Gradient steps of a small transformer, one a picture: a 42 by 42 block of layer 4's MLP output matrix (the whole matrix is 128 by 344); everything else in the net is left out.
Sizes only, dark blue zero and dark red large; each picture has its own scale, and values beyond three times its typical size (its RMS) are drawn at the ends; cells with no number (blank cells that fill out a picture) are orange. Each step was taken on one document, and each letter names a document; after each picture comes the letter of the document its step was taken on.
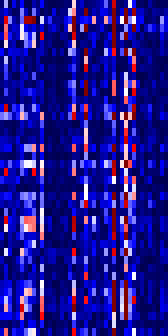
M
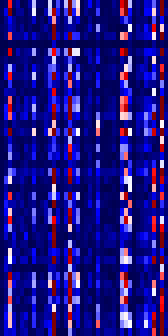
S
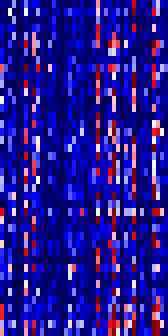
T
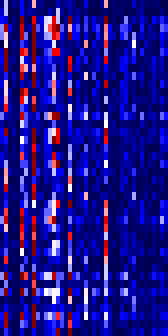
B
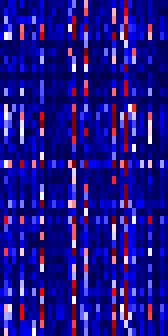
M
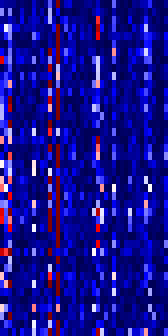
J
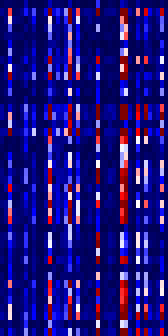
S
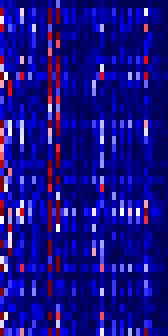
J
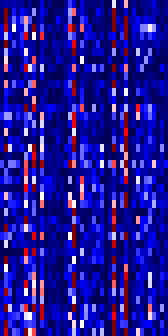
M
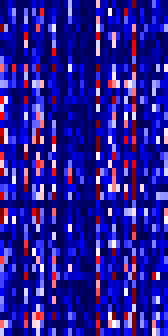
T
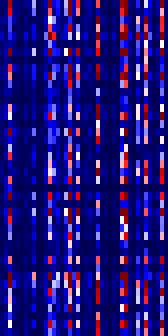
S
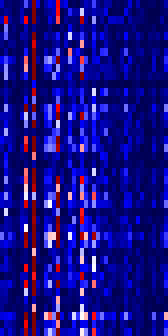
B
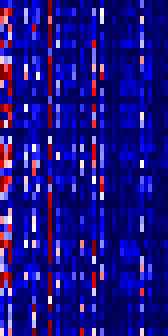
J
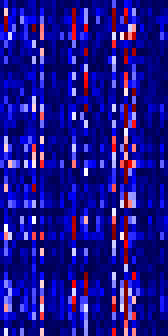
M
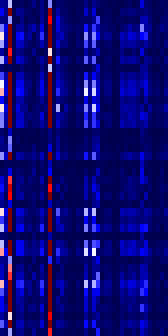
J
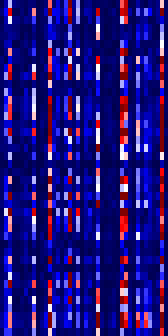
S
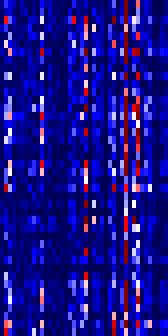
M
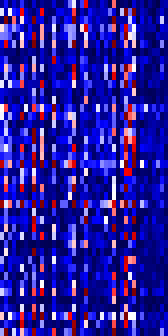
M
